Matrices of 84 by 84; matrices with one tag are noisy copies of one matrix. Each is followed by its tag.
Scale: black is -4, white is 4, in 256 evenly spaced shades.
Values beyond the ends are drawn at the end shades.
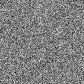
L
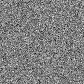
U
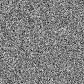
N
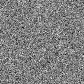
L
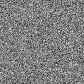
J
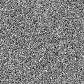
L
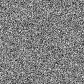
J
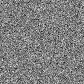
U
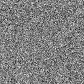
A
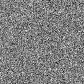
J
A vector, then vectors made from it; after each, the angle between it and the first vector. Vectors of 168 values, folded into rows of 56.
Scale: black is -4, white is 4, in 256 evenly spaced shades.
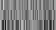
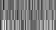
nearly opposite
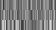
nearly opposite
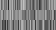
partly aligned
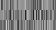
orthogonal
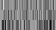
nearly parallel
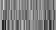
nearly parallel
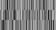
partly aligned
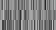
partly aligned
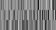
orthogonal
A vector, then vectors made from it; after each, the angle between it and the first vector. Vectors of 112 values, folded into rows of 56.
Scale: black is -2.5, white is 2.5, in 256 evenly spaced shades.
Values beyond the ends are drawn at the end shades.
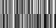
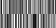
orthogonal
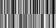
nearly opposite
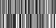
orthogonal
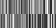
partly aligned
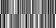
orthogonal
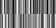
nearly opposite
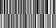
partly opposed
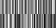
partly aligned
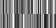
nearly parallel
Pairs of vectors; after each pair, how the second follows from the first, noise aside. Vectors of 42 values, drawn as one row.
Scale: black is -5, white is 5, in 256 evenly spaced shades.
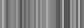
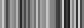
scaled up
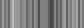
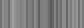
shrunk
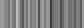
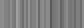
shrunk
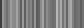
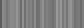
shrunk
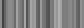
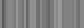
shrunk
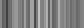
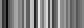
scaled up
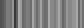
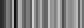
scaled up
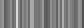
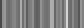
reversed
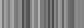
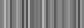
shuffled
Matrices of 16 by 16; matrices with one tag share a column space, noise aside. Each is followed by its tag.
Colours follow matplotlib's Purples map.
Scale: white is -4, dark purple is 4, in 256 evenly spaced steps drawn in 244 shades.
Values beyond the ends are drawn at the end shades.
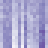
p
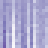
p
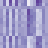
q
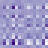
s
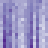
p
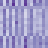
q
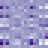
s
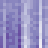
p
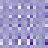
s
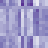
q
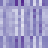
q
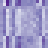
q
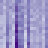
p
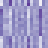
q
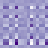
s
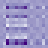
s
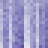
p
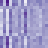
q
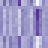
q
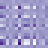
s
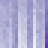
p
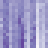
p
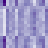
q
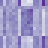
q
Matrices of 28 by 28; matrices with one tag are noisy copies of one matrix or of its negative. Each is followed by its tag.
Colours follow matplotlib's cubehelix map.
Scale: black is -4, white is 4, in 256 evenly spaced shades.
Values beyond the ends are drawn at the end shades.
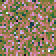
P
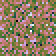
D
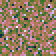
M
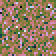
M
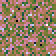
D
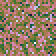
D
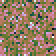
P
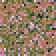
P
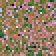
M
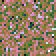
P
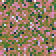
P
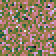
M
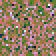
M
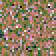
M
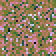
D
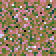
M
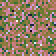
D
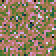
P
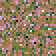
D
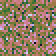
D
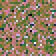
D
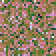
P
